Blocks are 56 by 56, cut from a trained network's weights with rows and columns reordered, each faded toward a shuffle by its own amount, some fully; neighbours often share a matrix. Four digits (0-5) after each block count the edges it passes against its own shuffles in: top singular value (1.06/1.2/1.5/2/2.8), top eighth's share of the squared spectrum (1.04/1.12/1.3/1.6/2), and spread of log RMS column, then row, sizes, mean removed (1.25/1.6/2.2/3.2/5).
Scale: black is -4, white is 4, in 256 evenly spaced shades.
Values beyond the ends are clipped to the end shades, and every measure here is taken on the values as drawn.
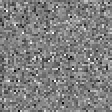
2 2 0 2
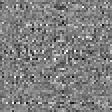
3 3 1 3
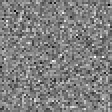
2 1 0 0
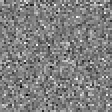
2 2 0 2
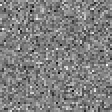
2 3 1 1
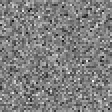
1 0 0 0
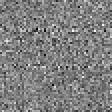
3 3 0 2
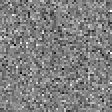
1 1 0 0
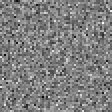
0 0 0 0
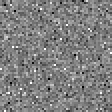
0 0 0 0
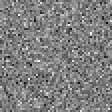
0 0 0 0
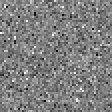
0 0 0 0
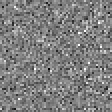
2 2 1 2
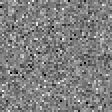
0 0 0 0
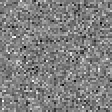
0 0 0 0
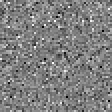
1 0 0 0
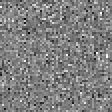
1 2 1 0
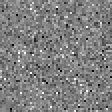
0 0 0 0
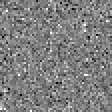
1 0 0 0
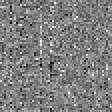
2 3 2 0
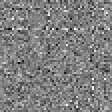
3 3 2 1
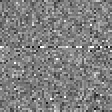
2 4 1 2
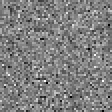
1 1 0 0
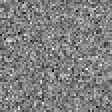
1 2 0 1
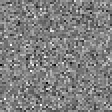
1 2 0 0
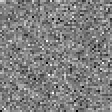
0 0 0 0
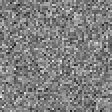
2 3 1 1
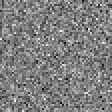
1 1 0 0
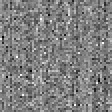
3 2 0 1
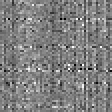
4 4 1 3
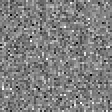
1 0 0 0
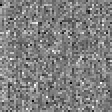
2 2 0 2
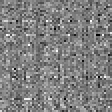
3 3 1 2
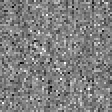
2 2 0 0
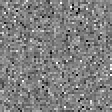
1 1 0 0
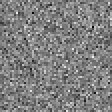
1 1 0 0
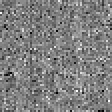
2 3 0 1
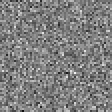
2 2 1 1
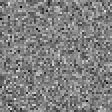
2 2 0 1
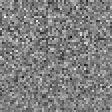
2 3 1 2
